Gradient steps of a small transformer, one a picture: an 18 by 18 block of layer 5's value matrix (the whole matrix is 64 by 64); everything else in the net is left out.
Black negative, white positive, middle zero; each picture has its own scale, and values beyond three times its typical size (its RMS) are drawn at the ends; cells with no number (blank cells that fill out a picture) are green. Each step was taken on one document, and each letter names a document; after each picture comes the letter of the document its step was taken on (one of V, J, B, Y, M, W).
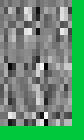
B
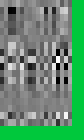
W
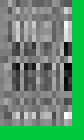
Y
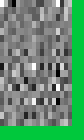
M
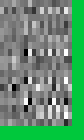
M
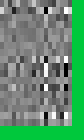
W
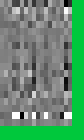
Y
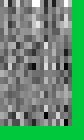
W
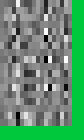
W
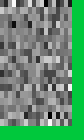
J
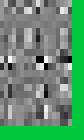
B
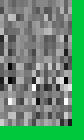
J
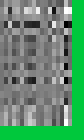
Y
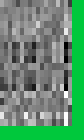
Y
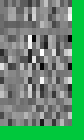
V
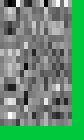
M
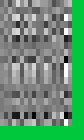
Y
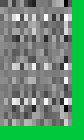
Y
